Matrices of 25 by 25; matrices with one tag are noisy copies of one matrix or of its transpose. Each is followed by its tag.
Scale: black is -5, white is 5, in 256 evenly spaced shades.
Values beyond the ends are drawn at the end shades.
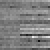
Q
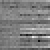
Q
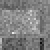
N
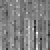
Q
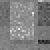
N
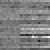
Q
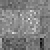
N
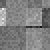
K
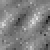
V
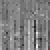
Q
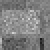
N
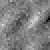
V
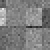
K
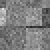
K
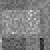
N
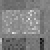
N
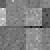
K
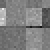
K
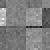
K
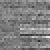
Q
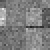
K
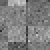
K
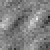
V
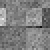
K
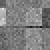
K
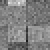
K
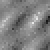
V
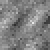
V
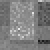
N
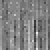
Q
